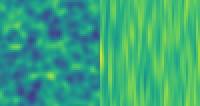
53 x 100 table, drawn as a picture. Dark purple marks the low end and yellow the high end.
The table splits into one row of 2 panels. Panel 1,1: middling, blotchy, strong in contrast. Panel 1,2: high, streaked downward.
